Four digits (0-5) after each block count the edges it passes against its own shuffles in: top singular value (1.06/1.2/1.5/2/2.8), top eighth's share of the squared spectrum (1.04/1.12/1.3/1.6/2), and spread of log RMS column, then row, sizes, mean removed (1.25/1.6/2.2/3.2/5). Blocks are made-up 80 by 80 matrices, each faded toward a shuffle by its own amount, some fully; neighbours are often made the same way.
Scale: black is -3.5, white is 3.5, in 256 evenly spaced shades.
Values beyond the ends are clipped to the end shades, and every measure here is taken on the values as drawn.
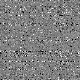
2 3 2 3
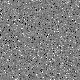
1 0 0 0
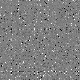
3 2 1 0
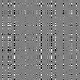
5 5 4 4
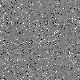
3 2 1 1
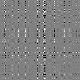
5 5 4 3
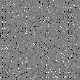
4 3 1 1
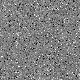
2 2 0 0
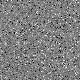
2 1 0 0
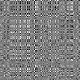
5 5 4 4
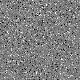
1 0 0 0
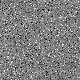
0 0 0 0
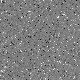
0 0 0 0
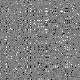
4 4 2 2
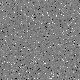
0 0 0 0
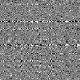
4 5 2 3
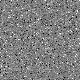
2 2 0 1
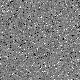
0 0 0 0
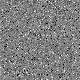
2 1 0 0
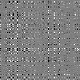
5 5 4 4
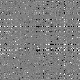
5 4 2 2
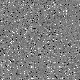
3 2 1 1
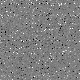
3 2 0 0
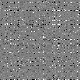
4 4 2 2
